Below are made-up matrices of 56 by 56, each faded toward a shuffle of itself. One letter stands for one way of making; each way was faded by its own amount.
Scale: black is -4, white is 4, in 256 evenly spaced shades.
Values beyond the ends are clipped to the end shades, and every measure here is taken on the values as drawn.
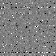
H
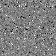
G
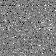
G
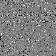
G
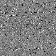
G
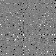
H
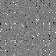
H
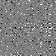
H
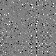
H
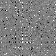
H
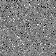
G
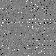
H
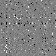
H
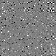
H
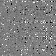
H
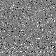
G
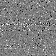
G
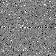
G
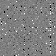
H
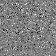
G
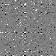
H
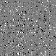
H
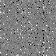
H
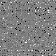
H
